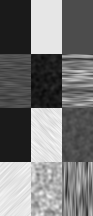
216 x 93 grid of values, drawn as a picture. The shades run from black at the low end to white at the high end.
The table splits into 4 rows of 3 panels. Panel 1,1: very low, flat. Panel 1,2: very high, flat. Panel 1,3: low, flat. Panel 2,1: low, streaked across, faint in contrast. Panel 2,2: very low, blotchy, faint in contrast. Panel 2,3: middling, streaked across, strong in contrast. Panel 3,1: very low, flat. Panel 3,2: very high, slanting down to the right, faint in contrast. Panel 3,3: low, blotchy, faint in contrast. Panel 4,1: very high, slanting up to the right, faint in contrast. Panel 4,2: high, blotchy. Panel 4,3: middling, streaked downward, strong in contrast.
